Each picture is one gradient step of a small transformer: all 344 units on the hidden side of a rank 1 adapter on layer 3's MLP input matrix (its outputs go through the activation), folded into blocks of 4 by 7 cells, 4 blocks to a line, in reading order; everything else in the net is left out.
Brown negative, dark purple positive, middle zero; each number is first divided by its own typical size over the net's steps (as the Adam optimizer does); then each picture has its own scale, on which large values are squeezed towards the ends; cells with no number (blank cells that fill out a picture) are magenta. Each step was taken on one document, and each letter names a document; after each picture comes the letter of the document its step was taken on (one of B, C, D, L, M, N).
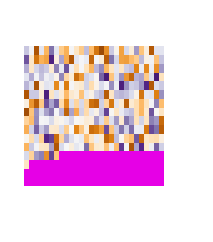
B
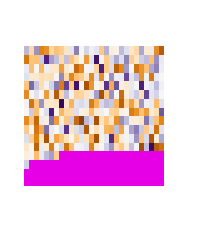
B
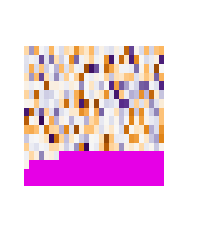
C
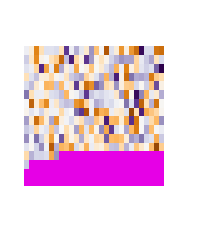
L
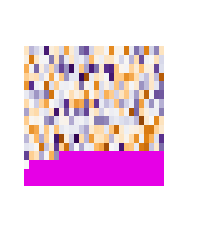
C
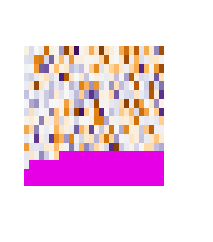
L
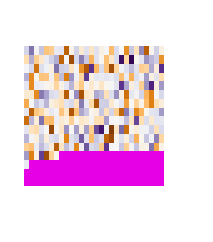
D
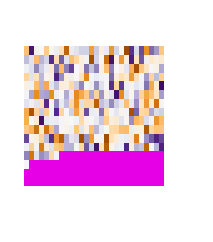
C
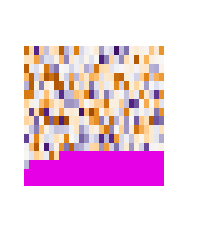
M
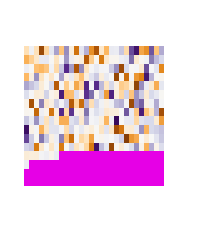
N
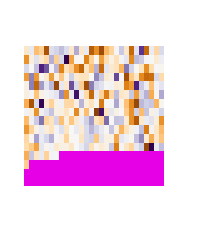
N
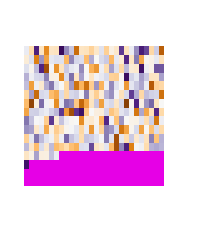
L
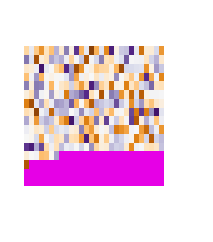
N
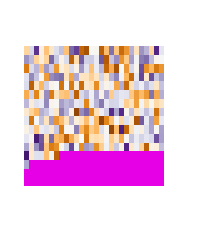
M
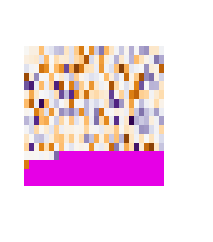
N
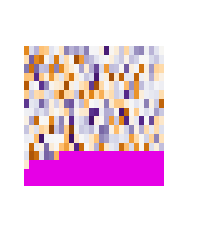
M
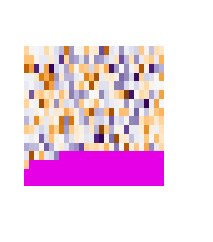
M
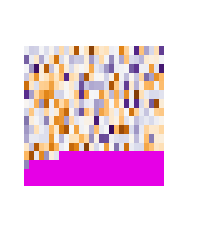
L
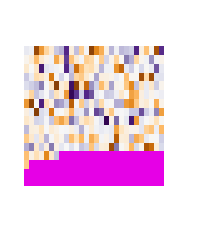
N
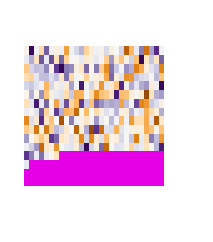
C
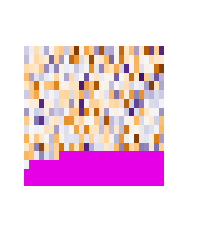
L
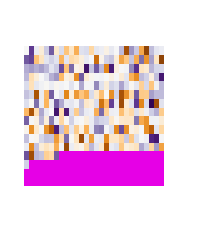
C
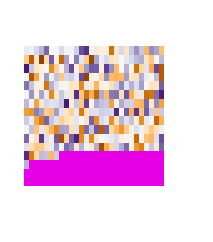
C
